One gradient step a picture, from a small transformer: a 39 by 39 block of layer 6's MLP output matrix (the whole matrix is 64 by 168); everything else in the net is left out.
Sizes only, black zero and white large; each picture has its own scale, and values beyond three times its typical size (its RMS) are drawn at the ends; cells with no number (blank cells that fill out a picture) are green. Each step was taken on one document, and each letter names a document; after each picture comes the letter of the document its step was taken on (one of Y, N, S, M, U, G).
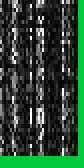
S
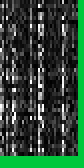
S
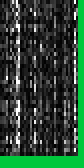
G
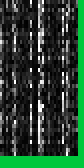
S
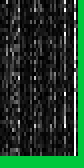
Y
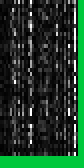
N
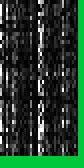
S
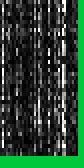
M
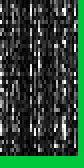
Y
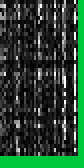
Y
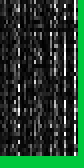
Y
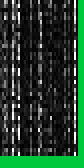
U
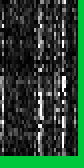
M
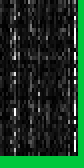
U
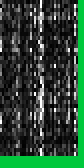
Y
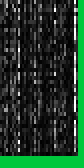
G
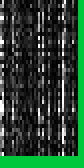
M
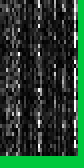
U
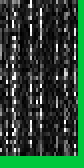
U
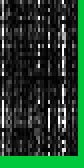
M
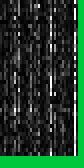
U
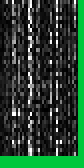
N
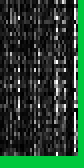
G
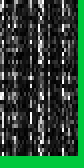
S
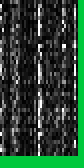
Y
